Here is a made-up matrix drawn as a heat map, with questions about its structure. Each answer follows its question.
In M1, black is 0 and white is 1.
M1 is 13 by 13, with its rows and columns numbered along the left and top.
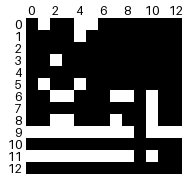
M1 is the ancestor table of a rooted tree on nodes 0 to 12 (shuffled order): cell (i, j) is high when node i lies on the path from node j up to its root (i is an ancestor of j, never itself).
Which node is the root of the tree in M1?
9
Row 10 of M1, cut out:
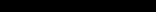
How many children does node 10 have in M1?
0
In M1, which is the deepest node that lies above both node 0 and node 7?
11
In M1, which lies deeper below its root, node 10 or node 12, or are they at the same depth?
node 10
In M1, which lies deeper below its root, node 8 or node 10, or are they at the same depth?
node 10
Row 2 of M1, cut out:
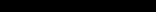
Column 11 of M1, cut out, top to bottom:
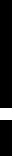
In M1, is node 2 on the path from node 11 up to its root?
no
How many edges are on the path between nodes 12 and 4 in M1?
6
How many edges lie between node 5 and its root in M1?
3
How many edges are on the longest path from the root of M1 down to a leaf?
5
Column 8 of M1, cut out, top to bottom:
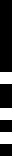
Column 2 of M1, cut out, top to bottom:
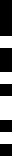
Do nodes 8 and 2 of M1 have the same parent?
no
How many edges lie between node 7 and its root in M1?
4
